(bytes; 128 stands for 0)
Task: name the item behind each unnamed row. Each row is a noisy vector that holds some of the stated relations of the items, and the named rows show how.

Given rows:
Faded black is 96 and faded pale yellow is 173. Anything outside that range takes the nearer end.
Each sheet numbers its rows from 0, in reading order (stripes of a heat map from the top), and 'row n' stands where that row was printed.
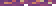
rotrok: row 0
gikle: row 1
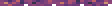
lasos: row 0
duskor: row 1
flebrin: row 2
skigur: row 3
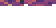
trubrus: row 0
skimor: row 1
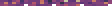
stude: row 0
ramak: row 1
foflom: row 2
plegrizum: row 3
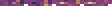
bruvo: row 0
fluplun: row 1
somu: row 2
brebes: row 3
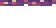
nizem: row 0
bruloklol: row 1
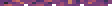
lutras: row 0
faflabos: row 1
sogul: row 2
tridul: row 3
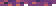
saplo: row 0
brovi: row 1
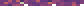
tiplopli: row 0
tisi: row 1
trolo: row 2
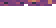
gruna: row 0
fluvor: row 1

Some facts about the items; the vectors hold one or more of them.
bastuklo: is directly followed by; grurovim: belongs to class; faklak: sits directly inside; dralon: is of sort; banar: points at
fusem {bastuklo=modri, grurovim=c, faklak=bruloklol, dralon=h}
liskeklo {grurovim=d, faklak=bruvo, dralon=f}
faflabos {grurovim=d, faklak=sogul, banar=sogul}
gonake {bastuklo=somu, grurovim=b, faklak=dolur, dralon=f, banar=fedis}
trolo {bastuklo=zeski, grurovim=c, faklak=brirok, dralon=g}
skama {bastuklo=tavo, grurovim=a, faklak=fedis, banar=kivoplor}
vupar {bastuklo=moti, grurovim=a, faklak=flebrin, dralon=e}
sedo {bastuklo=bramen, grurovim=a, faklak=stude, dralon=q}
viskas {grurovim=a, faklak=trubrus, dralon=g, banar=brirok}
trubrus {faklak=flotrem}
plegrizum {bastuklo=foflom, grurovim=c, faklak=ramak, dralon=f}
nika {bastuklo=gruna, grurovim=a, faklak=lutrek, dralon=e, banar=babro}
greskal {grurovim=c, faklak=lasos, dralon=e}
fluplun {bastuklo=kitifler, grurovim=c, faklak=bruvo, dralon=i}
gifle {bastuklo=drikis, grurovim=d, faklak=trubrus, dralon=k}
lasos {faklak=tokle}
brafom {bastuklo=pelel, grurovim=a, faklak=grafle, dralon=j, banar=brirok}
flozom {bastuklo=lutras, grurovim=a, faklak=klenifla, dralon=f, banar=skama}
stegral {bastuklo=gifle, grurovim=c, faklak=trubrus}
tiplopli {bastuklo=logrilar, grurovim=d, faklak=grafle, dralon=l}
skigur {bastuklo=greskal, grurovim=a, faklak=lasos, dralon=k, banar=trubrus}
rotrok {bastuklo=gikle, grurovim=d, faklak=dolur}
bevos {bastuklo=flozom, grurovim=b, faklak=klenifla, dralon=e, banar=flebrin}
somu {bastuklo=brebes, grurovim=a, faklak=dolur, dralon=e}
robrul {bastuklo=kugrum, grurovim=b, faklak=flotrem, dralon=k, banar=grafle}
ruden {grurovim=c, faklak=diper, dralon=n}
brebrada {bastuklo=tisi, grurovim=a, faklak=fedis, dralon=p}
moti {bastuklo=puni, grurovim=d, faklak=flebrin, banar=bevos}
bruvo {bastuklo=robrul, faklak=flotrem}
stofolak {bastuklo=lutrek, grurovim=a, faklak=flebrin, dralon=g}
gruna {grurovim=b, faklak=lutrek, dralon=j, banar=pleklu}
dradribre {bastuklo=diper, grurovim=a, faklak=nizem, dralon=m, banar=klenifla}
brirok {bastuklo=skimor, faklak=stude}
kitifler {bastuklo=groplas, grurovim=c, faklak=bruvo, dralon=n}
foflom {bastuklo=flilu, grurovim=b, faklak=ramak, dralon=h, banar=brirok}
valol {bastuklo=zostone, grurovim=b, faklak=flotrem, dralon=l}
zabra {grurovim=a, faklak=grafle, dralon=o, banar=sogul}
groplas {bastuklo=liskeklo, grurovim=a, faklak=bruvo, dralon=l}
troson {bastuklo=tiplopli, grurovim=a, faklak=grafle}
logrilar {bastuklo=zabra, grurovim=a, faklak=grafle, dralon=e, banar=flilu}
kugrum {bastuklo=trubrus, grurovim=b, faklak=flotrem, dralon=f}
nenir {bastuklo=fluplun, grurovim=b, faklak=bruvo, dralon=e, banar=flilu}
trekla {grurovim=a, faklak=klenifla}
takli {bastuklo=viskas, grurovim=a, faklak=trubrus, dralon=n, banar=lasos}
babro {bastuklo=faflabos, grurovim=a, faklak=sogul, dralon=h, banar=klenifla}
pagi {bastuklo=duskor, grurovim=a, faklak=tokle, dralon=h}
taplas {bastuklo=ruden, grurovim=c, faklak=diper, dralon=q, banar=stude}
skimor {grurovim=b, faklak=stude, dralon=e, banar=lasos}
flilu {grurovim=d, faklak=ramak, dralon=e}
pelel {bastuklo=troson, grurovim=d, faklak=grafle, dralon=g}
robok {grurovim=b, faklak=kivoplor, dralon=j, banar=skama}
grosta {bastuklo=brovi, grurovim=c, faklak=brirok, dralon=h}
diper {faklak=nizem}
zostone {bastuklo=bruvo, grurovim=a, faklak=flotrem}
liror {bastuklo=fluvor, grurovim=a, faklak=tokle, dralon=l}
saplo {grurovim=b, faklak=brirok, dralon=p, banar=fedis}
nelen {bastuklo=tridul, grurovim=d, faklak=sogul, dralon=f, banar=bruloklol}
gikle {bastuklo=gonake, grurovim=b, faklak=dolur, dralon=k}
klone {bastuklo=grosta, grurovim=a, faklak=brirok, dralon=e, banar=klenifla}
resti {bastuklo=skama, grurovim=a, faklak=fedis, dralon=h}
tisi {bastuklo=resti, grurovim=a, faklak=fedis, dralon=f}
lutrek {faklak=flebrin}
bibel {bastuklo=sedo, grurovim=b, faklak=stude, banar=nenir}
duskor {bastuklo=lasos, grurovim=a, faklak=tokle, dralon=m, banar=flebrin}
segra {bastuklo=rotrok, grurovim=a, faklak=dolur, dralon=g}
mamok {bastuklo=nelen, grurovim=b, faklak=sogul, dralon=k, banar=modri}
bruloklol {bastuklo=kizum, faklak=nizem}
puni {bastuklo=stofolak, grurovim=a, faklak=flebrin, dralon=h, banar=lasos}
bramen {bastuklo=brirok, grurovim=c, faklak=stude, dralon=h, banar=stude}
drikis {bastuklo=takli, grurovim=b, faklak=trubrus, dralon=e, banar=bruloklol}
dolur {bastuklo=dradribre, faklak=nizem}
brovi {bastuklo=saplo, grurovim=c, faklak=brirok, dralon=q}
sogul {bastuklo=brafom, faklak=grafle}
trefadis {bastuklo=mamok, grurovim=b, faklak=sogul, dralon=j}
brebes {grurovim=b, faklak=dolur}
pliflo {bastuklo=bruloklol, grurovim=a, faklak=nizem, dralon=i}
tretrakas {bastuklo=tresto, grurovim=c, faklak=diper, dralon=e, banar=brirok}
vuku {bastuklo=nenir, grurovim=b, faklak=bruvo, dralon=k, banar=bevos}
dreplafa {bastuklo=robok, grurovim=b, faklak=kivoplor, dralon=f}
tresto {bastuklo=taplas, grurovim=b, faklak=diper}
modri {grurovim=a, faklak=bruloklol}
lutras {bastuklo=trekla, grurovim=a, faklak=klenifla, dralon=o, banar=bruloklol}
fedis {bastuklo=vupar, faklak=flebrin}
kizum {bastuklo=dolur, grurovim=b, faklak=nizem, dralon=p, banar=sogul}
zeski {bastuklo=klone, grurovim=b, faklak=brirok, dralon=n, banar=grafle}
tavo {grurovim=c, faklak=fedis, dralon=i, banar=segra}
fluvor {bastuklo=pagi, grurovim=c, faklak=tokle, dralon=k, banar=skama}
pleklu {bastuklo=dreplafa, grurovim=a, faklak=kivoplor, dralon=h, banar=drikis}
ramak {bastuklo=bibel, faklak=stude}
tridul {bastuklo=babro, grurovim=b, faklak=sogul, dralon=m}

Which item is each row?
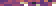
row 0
ruden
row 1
takli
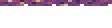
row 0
valol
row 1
mamok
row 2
drikis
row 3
bramen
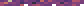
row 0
brirok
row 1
pleklu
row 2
tavo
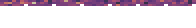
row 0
pliflo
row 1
lutrek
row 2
dreplafa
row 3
zostone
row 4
nika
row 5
puni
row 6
flotrem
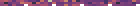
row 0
flozom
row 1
kizum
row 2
kugrum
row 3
brebrada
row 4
moti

